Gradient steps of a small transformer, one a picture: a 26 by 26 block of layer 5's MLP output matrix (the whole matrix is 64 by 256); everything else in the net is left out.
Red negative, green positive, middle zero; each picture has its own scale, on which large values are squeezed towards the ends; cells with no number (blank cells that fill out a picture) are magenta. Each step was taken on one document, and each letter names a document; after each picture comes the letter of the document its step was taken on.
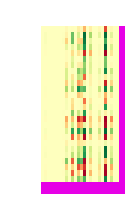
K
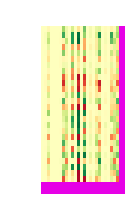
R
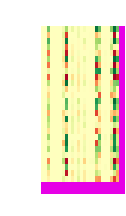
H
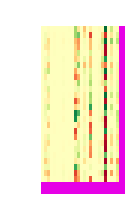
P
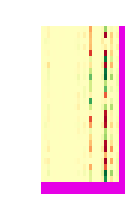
P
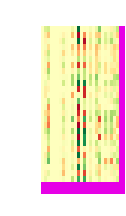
R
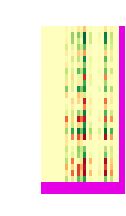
K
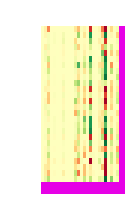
P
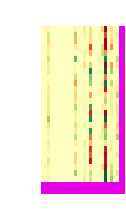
P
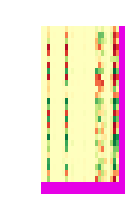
H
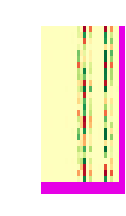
K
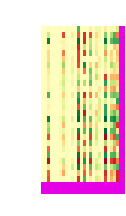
R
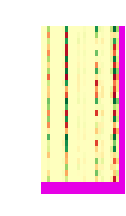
H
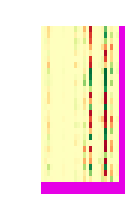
P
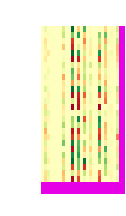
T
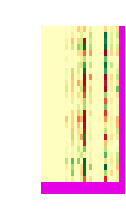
K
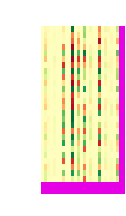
T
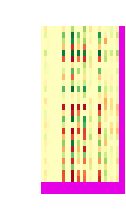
T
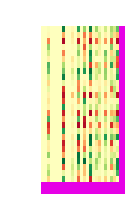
R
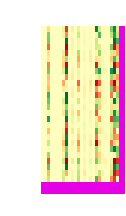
H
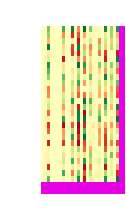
R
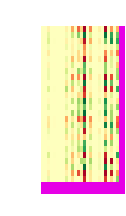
K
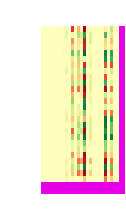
K
